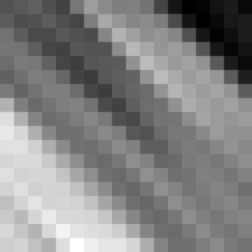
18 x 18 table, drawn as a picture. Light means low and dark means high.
Ninth with the lowest average: bottom left. Slope: up to the top right. Grain: diagonal, down to the right. Ninth with the highest average: top right. Mirror symmetry: none. Lone odd cells: none.
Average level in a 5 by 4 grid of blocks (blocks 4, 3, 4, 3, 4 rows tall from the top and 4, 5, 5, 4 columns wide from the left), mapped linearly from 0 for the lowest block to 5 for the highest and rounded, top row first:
3335
3323
1332
0222
0022
